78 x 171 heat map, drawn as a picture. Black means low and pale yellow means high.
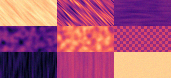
The table splits into 3 rows of 3 panels. Panel 1,1: very high, slanting down to the right, faint in contrast. Panel 1,2: middling, slanting down to the right, strong in contrast. Panel 1,3: low, streaked across, faint in contrast. Panel 2,1: low, blotchy. Panel 2,2: high, blotchy. Panel 2,3: middling, checkered. Panel 3,1: very low, streaked downward, faint in contrast. Panel 3,2: middling, streaked downward, faint in contrast. Panel 3,3: very high, flat.
